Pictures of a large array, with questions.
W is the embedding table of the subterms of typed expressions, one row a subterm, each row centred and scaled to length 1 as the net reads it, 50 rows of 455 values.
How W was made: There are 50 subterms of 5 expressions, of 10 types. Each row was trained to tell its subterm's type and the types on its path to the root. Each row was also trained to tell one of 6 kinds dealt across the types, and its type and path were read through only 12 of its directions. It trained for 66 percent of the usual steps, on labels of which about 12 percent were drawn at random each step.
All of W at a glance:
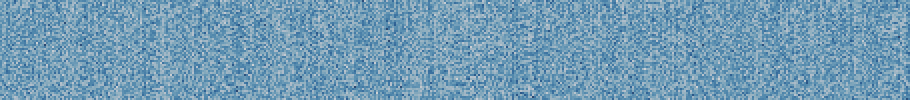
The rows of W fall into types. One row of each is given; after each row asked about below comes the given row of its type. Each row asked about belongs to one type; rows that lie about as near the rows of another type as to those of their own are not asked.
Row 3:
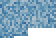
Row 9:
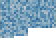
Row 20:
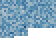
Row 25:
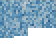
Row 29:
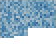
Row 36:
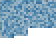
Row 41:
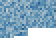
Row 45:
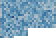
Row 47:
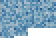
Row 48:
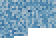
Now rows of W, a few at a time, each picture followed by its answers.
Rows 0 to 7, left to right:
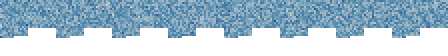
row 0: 3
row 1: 45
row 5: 41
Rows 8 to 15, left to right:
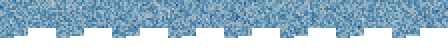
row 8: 29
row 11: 45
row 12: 29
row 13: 25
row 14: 9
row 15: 20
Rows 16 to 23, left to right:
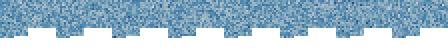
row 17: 47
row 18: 20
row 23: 48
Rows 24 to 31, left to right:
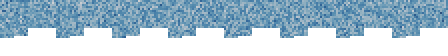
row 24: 20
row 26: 48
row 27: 3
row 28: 45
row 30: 3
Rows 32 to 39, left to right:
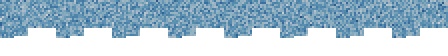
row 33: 36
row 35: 36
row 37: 47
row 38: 29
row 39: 29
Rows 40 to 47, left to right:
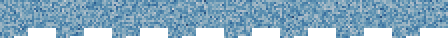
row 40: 47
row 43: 20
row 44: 36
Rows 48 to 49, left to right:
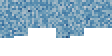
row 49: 48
